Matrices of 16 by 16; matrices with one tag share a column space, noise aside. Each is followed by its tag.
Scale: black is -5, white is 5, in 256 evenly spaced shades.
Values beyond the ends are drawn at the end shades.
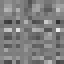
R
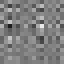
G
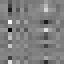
R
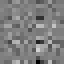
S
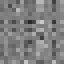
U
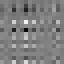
R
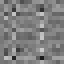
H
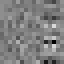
S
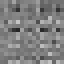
R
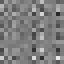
H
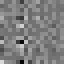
S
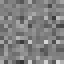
S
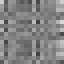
U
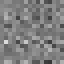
S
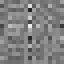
G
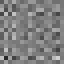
H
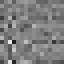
S
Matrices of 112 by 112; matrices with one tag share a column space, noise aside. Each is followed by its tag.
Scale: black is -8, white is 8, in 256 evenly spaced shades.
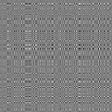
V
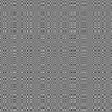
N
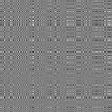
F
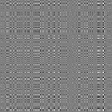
N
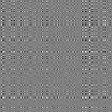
F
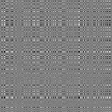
F
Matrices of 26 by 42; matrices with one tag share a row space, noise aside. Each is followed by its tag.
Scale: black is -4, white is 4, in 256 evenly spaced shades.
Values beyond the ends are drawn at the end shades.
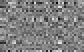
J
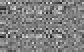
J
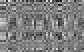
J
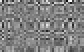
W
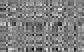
J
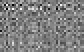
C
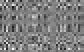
C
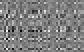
C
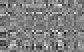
J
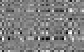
W
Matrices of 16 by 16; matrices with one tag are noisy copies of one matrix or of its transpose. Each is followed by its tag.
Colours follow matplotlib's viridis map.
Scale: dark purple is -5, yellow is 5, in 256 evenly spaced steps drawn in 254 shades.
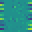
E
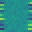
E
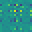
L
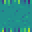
E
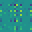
L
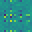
L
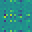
L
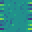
E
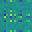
L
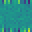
E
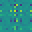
L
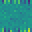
E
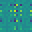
L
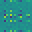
L
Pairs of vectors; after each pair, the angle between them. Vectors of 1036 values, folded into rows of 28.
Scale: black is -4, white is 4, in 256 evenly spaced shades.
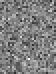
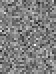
orthogonal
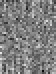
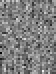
nearly opposite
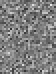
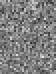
orthogonal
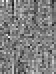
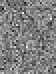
orthogonal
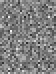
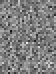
nearly opposite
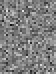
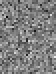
partly aligned
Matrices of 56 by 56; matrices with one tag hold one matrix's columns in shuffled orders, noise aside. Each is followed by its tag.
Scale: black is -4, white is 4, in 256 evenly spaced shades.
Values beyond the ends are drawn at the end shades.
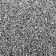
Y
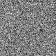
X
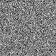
X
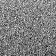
Y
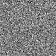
X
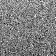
Y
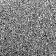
Y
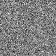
X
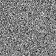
X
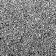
Y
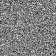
X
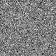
X
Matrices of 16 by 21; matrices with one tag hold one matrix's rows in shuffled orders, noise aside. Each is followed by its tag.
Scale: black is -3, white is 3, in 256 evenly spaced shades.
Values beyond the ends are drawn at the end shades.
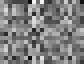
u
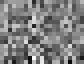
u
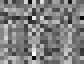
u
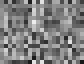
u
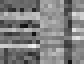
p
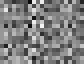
u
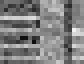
p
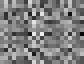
u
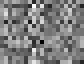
u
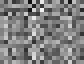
u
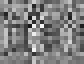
u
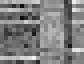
p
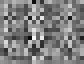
u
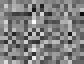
u
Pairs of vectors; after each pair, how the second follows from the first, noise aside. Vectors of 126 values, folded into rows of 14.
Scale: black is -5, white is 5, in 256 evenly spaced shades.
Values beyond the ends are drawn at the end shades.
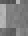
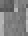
wrapped around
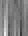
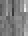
wrapped around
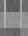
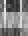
scaled up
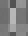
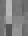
wrapped around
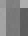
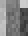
scaled up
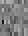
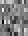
scaled up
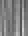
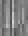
wrapped around
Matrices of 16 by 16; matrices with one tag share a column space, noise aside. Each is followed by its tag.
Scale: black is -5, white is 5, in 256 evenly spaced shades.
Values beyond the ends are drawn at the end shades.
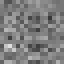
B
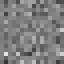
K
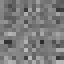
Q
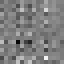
Q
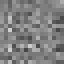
B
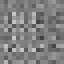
B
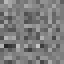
B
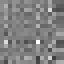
Q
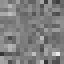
K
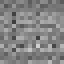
B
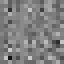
Q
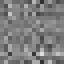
K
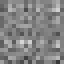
Q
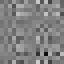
K
